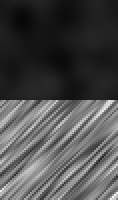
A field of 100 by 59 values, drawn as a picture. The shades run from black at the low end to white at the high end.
It is made of 2 by 1 panels. Panel 1,1: very low, smooth, faint in contrast. Panel 2,1: middling, slanting up to the right, strong in contrast.
